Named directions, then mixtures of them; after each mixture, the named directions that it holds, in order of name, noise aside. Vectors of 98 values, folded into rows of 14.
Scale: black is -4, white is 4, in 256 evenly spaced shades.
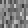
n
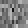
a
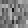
a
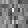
a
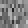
a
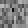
a, n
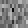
a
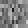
a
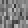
a, n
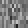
a, n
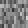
a, n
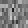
a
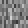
a, n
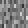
n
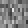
a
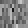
a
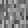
n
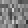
a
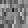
a, n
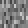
n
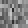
a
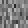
a, n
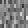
n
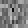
a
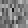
a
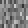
n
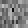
a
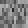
a, n
